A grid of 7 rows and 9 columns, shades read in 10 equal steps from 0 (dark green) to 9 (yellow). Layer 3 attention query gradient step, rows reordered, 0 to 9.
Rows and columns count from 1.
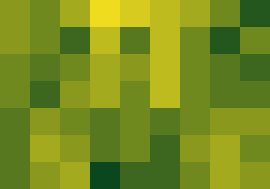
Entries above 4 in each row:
6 3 3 3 3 4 4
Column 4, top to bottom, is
9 7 6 6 3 3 0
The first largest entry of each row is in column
4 4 6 6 2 2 3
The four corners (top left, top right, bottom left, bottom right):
5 1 3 5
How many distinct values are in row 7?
6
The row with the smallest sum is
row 7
